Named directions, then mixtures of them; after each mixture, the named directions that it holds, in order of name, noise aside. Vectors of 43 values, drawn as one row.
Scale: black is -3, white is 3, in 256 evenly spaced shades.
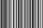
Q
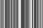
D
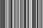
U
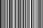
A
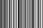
A, Q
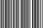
D, Q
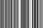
D, U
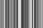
D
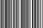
D, Q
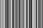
U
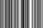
A, D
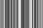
D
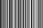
A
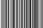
A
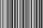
Q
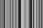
D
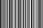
A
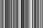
D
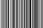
A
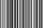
Q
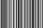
Q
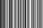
A, U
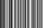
A, U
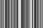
D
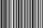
Q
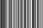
Q, U
